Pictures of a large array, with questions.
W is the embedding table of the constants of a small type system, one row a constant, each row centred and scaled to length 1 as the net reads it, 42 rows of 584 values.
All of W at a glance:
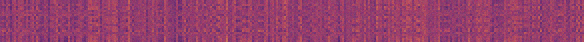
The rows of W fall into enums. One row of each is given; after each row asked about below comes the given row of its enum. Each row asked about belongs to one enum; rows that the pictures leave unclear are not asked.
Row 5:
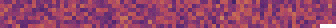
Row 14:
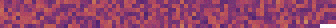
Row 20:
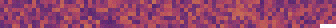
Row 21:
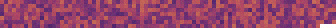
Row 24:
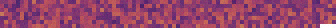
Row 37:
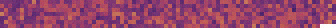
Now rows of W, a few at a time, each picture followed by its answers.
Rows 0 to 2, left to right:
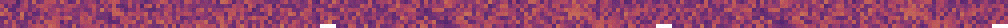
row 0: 24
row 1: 20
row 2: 20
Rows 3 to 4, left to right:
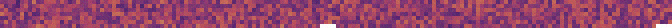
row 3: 24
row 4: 21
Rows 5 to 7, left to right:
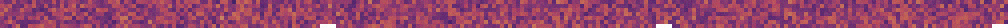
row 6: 24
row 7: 37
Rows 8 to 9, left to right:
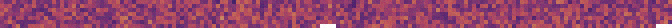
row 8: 5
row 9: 24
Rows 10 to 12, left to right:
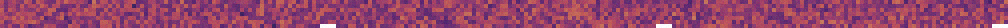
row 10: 14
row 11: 20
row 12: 24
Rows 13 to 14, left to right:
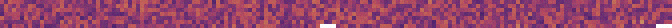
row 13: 21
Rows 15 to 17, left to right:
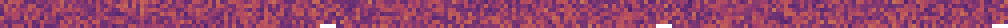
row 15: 21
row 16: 37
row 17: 24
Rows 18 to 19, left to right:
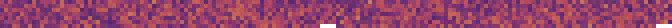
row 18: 20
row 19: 37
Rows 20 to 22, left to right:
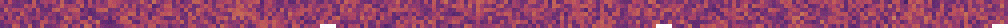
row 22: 5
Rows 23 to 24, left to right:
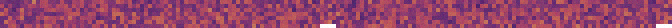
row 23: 37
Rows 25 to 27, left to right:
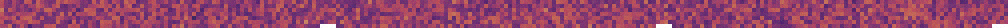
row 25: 14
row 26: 37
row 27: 20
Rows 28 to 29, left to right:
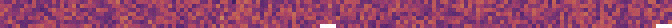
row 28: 5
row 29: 21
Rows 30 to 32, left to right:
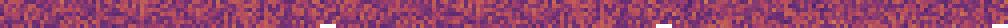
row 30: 21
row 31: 21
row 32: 24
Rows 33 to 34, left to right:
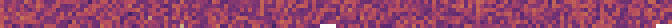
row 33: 14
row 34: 21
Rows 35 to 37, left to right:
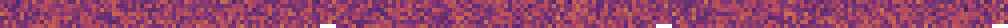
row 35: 24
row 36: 5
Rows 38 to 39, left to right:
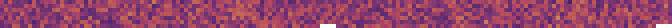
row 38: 20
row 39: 5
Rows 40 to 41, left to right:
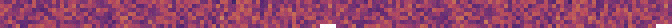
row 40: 5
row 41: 5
